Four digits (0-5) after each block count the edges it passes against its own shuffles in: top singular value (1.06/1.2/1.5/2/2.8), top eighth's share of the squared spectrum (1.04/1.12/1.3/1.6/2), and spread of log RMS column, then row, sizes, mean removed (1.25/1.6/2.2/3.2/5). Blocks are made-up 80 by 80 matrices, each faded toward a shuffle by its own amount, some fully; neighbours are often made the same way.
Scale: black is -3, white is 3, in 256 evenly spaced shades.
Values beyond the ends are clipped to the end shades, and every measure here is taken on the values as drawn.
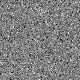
0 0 0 0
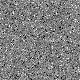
0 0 0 0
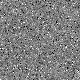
0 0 0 0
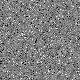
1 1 0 0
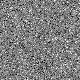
1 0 0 0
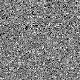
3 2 0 2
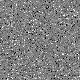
0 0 0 0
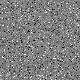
1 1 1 1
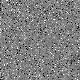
1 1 1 0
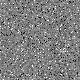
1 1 1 0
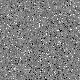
0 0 0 0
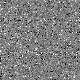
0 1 1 1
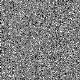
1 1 2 0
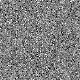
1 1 2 0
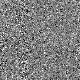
0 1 2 0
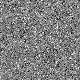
0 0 1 0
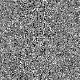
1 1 3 0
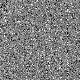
1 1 2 0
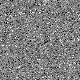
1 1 0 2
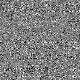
1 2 0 3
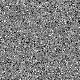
0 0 0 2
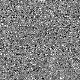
0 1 0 2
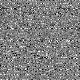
1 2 0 4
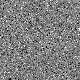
0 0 0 0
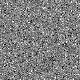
3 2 1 1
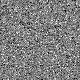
1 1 0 0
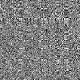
4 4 2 2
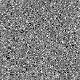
3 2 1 1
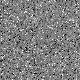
0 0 1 0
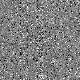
1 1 2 0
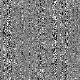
2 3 4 0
